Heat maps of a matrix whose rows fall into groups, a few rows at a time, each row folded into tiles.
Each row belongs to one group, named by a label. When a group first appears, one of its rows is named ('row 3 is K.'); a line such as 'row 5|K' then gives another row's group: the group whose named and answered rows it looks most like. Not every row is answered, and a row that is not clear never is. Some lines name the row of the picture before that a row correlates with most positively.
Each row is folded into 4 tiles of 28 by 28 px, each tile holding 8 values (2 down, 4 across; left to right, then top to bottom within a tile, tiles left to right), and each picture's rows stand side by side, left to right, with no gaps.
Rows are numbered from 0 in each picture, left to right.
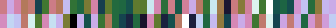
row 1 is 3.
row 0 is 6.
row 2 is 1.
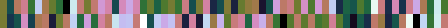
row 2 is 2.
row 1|6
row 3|3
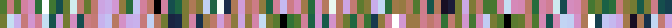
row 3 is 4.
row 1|2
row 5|6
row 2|2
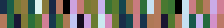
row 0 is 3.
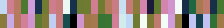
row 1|6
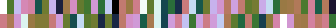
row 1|1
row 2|4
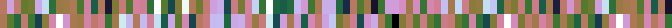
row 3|2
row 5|4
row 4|4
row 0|4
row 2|1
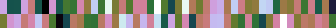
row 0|2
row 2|4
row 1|1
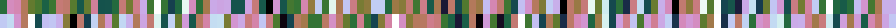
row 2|2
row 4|3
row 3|4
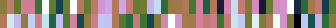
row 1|4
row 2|6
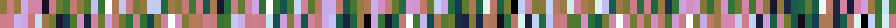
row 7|3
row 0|2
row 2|1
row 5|4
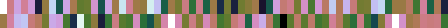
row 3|4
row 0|6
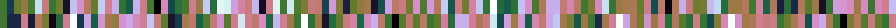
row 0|3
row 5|4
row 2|6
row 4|1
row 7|2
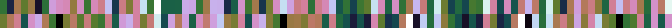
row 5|2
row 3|3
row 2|2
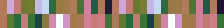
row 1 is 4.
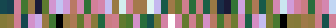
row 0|2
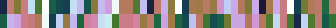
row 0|1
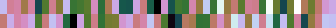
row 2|1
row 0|6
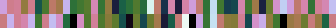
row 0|6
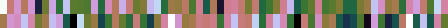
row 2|6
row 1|4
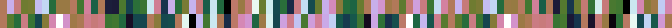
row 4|4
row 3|3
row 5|3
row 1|3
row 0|4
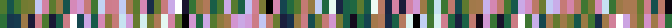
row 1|6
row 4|3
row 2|2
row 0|3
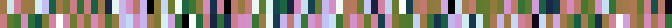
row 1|6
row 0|4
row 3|6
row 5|4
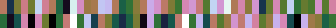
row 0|3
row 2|6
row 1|3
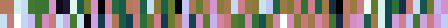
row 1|3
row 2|4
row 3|1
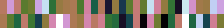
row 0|4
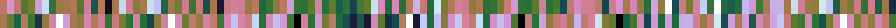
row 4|6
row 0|4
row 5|2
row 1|4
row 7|4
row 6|1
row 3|3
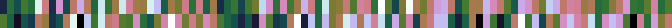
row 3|1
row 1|4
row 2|3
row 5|6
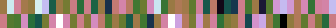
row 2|2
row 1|4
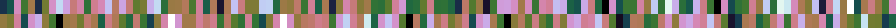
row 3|6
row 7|6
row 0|2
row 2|4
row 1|4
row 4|2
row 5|2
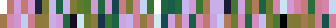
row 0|6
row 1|1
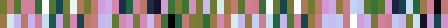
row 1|2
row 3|6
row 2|1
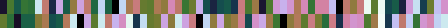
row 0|3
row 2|2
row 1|6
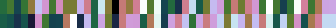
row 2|1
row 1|1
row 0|3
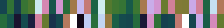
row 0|3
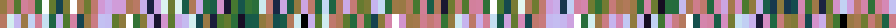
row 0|1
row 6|6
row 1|6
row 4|1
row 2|3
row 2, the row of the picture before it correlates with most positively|0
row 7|2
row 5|6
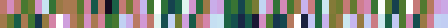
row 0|4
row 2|3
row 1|1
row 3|1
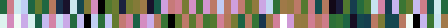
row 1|2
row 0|6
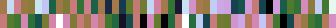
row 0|4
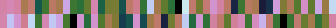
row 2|2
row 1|3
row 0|6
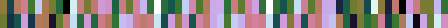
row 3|3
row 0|3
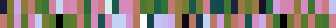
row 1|6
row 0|2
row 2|2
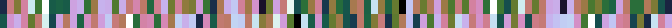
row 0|1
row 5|6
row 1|6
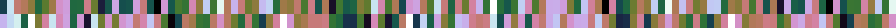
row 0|6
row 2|4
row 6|4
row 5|2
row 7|2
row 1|2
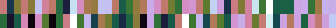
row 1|3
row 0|3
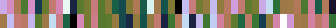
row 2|4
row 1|3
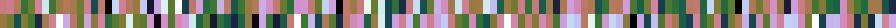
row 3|1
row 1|6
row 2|3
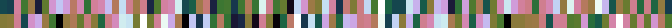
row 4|2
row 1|6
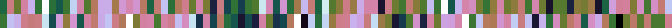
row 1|6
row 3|2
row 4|6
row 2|3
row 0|1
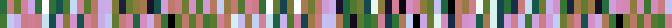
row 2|1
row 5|2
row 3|3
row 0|1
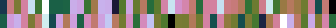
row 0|1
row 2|4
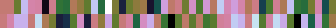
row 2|6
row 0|2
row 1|2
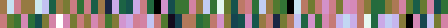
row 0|4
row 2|3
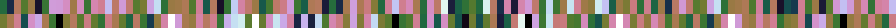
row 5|4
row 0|2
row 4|3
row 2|6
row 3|2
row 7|2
